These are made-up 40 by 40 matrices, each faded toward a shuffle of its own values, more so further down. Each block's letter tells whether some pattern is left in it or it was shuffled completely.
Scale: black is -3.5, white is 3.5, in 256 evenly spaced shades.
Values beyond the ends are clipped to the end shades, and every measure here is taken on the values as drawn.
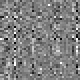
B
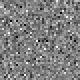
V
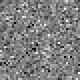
V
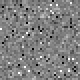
V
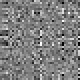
B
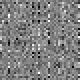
B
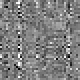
B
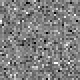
V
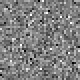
V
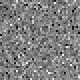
V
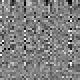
B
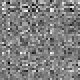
B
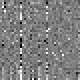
B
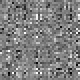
B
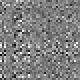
B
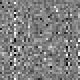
B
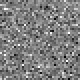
V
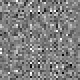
B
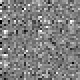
B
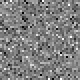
V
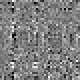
B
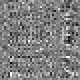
B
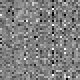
B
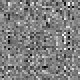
B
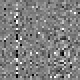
B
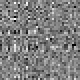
B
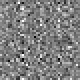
B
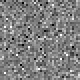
V
